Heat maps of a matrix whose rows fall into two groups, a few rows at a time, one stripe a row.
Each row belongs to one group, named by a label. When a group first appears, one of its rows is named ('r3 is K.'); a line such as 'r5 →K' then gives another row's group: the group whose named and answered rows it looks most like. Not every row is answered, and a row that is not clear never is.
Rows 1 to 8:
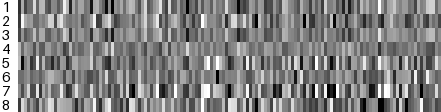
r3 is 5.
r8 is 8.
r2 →8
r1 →5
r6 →8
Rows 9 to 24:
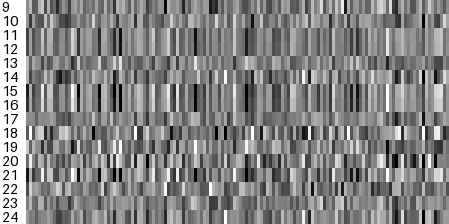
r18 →8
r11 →5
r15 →5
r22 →8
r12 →5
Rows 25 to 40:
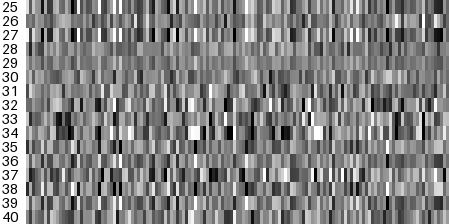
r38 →5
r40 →8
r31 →8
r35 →5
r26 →8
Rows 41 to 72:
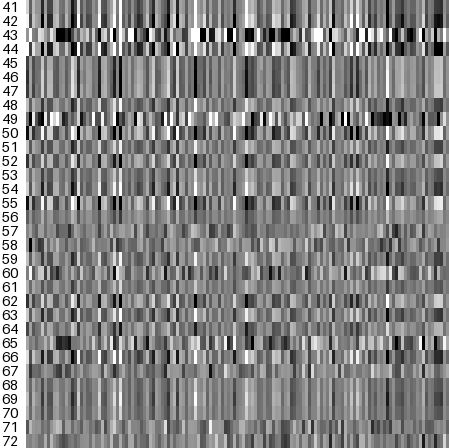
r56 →5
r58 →8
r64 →5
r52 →5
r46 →5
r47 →5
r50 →5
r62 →5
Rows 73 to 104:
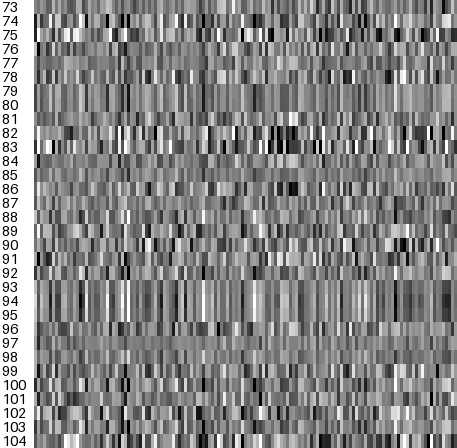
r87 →8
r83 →8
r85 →5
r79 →5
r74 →5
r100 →5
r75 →8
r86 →8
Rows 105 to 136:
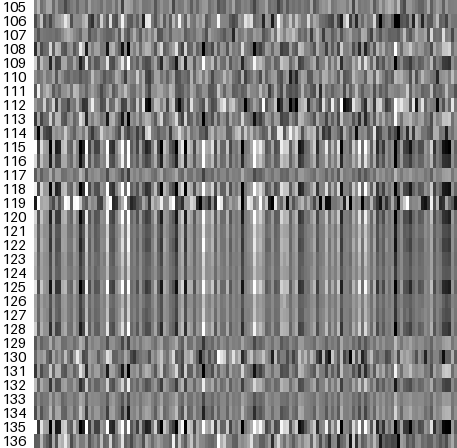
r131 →5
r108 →5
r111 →8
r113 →5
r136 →8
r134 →5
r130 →8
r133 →5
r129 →5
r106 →8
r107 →8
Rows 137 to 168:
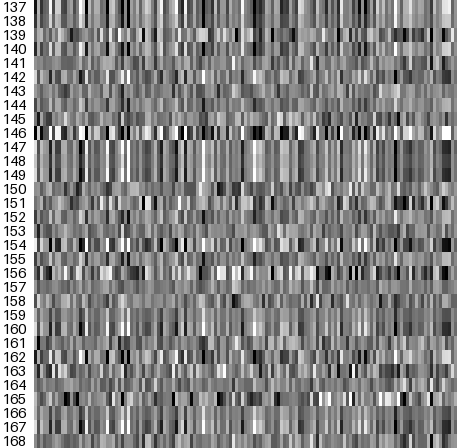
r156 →8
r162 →5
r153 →8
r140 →5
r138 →5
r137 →5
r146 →5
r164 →8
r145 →8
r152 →5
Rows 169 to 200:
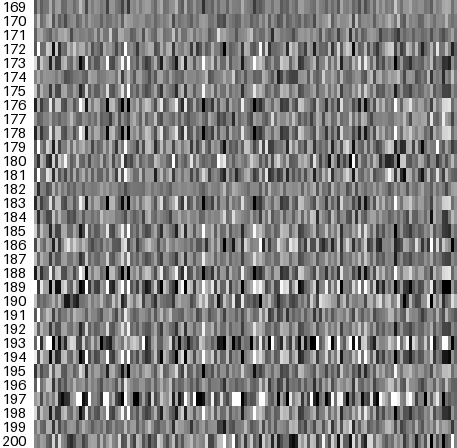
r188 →5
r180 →8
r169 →5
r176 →5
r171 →8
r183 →5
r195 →5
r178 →5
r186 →8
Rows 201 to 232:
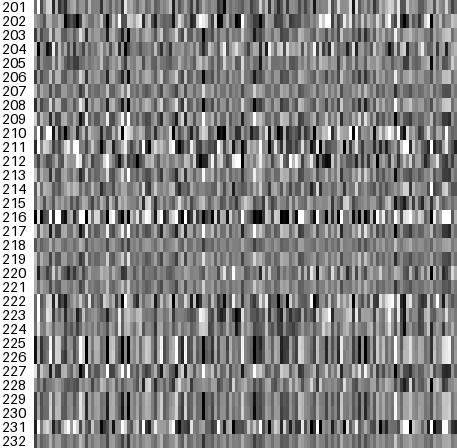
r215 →8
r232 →5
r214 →8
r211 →8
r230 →5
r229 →5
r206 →5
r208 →5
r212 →8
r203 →5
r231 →8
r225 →5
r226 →5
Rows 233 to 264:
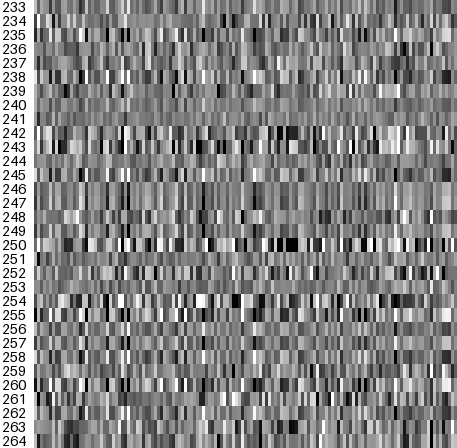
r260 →5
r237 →8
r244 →8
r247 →5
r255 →5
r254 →8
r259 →8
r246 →5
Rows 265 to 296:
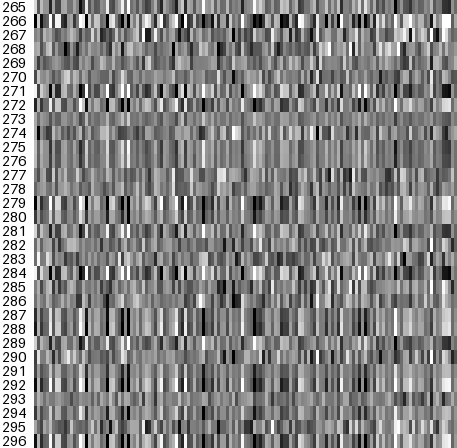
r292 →5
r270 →8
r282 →8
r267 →8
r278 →8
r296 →5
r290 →8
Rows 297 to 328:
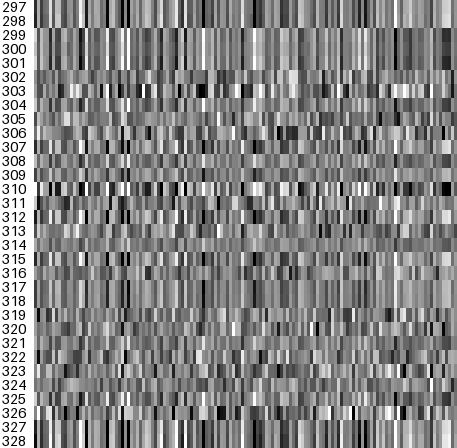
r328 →5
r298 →5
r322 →8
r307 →5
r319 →8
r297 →5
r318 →5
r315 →5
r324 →8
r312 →5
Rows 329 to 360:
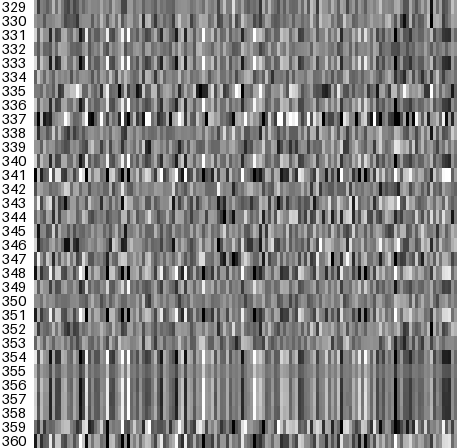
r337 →8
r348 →5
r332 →8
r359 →8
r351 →5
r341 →5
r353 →8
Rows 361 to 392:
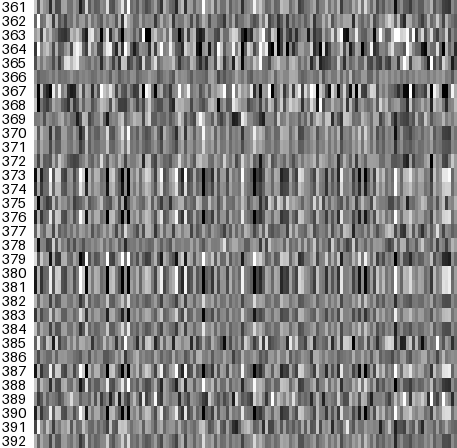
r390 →5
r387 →5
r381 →5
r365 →8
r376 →5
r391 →8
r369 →8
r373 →5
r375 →8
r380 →5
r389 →8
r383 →5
